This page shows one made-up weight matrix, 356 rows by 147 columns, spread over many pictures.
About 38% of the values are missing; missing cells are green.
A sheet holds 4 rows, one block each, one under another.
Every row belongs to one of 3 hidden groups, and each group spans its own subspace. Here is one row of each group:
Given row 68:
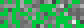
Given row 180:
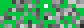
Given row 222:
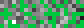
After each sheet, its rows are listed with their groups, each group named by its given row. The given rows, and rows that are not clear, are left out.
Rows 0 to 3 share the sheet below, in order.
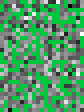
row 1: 68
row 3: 222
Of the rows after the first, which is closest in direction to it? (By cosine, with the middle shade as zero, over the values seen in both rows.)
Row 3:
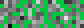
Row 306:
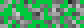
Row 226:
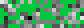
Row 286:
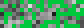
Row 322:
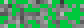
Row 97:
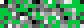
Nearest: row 306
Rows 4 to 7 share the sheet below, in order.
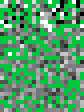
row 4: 180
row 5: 222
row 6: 68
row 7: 68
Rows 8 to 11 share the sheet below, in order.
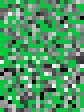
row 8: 68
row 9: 222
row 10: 180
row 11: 68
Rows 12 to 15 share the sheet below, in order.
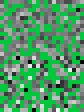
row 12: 222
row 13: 180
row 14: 180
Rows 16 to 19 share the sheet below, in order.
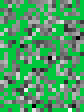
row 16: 68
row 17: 222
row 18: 222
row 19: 68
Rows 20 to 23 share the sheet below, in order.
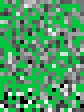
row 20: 180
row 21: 222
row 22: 180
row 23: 180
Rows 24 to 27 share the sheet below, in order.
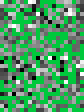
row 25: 180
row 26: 222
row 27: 180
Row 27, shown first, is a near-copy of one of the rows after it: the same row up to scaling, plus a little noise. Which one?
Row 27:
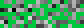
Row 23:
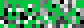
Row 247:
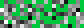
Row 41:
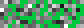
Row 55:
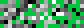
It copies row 23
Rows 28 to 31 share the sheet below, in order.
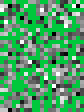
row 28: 180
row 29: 222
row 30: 222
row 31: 222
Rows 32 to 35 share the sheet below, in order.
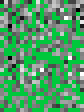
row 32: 222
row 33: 68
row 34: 68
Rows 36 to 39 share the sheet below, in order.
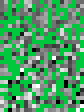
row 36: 180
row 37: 68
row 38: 222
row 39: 222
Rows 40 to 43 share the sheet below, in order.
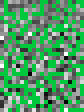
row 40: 68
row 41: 180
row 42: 180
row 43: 68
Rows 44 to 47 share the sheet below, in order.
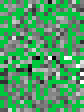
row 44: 222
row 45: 180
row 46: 222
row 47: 222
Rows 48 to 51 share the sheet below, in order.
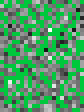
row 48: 222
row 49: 222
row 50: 222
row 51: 180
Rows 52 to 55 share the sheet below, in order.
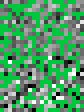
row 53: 180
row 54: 68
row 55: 180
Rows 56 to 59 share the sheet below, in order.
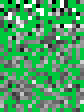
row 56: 68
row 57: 180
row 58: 68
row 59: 68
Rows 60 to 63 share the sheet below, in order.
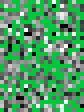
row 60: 222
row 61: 68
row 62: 68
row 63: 68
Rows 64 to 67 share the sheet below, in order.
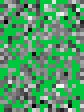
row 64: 180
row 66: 222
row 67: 68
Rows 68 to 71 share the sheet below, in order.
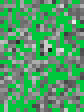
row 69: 68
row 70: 68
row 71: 68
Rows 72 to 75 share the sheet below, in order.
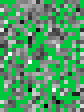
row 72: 180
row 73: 222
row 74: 180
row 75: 222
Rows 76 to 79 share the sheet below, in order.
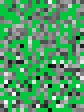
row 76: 222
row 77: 222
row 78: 68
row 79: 180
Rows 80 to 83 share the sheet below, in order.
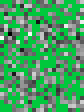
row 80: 68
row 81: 180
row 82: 180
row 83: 68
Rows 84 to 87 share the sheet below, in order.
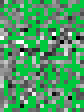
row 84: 180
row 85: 180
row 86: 222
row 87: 180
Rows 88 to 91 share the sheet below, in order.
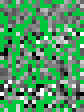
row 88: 180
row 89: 68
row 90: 222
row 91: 180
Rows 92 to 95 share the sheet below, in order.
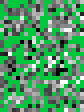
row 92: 68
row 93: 222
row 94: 222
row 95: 68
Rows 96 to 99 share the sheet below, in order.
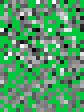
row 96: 222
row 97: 222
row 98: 180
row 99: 222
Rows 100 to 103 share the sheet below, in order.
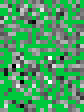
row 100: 180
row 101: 68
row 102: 180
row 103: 180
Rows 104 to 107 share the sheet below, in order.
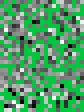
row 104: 68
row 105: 180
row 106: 222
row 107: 180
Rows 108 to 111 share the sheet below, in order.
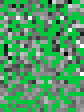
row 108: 68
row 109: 68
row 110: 68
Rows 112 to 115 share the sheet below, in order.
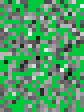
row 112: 180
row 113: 180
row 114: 180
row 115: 180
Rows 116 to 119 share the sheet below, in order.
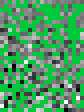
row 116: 180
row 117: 68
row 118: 180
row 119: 68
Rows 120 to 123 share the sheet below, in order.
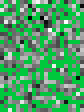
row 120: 180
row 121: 222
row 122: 180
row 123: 222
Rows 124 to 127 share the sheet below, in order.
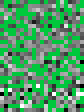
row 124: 68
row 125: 222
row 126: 68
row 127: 180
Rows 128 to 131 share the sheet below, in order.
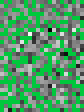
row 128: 68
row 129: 222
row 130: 222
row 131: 222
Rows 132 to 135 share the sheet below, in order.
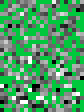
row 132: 222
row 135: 222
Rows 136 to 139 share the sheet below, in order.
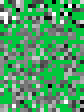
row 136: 180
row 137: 68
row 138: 180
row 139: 222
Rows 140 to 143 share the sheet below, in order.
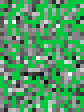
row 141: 180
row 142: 180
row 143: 68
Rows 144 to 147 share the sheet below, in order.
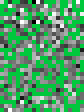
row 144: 180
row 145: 180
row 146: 222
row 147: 222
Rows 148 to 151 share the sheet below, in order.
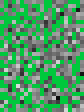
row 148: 180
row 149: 180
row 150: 68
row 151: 180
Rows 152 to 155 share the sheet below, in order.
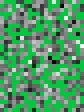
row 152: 68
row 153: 68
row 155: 68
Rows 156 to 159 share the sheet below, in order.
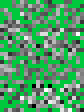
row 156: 222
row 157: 68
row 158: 180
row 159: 180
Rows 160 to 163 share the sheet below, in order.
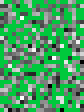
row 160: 222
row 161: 180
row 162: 68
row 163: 222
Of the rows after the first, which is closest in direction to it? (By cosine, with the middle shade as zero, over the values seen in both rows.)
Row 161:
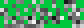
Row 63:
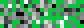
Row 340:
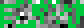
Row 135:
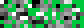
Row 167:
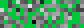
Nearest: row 340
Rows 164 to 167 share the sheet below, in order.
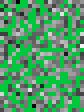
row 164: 180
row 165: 68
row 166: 180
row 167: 180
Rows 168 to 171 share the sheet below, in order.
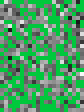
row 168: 180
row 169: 68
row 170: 68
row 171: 68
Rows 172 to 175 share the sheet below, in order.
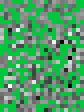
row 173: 180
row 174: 68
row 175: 68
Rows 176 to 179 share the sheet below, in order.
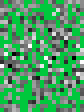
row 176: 180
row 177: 68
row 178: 68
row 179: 68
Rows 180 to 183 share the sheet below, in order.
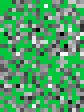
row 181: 222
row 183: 180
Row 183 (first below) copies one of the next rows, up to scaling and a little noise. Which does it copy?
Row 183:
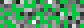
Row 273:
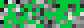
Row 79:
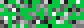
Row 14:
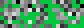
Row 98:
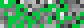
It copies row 98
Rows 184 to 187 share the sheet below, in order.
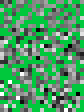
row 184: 68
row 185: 180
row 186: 222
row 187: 180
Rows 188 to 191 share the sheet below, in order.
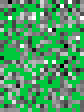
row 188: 68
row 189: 222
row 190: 68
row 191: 180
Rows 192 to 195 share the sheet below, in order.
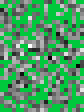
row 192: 180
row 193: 68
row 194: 222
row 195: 68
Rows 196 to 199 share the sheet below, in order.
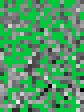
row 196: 222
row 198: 222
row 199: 68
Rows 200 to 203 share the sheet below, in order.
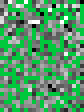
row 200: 68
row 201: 68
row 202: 222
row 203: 222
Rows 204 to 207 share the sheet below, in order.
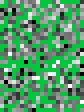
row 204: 180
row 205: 222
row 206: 68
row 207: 68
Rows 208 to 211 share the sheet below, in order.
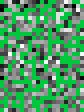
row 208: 180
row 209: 222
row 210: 68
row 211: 68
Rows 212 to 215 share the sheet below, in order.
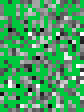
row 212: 222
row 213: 180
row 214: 222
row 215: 180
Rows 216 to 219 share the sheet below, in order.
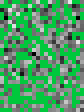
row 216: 68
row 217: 68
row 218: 180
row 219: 222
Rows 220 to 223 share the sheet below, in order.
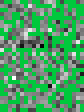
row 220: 180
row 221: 180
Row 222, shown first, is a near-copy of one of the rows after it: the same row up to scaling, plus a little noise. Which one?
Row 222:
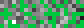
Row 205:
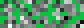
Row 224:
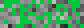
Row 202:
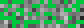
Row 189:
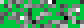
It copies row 202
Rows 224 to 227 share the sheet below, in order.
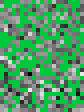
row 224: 222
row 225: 180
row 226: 68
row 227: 180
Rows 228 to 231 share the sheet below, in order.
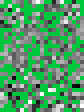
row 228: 180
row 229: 68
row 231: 68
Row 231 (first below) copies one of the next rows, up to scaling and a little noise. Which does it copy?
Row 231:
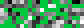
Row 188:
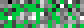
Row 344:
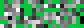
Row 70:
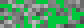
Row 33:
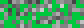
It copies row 33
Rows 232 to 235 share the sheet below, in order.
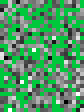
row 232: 180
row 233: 180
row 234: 180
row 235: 222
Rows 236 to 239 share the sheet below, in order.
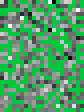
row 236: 222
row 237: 222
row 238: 68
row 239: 68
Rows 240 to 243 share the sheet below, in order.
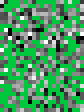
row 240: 222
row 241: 180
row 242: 180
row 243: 180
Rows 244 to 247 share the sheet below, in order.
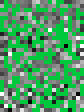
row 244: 222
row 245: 222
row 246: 222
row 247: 180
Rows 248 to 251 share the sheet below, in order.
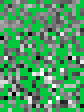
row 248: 180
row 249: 180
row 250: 180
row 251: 180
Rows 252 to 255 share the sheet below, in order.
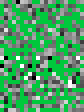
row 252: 180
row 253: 180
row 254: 180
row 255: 68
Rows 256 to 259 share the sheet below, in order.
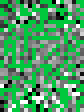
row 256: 222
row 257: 180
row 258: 222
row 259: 222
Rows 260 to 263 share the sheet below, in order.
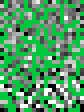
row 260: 222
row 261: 180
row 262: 180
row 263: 180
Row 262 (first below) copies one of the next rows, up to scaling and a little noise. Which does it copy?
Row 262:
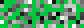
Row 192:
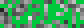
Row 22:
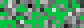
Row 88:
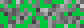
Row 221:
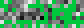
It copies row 221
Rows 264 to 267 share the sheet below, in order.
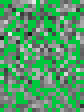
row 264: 180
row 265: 180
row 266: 68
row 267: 68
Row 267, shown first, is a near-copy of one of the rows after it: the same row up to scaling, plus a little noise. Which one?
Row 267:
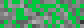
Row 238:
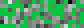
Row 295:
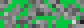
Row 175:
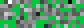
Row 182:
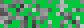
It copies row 295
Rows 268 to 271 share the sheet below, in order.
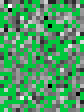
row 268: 180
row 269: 180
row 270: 180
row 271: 222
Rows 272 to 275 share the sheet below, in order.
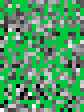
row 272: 68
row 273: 180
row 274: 68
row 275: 180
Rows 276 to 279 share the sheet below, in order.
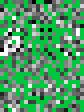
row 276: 180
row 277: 68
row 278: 222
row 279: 68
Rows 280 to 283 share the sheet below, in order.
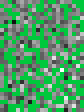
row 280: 222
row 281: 222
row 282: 180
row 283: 68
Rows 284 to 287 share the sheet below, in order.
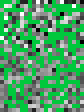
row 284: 180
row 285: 180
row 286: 180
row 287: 68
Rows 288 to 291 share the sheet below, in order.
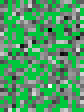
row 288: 222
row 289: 222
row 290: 222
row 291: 222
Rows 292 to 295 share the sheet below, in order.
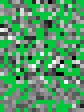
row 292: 180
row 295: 68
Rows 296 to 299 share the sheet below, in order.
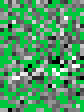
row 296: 222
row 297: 68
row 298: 222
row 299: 222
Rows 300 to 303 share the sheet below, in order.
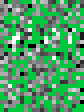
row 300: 180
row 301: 68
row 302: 222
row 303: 68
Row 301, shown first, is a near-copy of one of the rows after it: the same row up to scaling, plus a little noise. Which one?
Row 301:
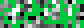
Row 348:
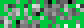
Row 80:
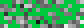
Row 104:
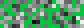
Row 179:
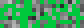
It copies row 179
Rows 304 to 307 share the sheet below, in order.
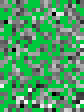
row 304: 180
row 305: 222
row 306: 68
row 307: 180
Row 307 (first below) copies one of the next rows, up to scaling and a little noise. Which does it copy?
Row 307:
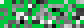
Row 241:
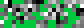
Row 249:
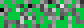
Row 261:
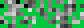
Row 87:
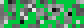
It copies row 87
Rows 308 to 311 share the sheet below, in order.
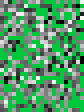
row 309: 68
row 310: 180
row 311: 180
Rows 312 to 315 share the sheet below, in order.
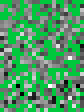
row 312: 68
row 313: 68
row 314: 68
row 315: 180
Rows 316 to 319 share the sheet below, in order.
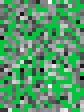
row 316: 222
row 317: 180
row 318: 68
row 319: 222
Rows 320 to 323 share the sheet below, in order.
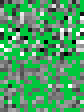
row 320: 68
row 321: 180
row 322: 180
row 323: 68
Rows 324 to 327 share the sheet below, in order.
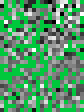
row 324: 180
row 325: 68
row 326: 180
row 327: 68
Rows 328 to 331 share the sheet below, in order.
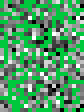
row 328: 68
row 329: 222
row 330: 180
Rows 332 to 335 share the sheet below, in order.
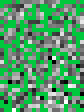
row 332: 68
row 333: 180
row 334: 222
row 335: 68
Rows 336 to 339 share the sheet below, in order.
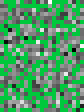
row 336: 222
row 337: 68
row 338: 68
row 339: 222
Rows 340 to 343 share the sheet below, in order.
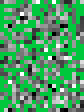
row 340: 222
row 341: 222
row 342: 222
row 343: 222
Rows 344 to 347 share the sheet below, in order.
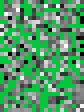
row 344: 68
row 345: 222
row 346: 180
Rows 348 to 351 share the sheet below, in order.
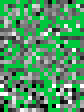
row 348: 68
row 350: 180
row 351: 180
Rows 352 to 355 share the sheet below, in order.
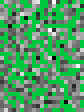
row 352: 222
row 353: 222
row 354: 222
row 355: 68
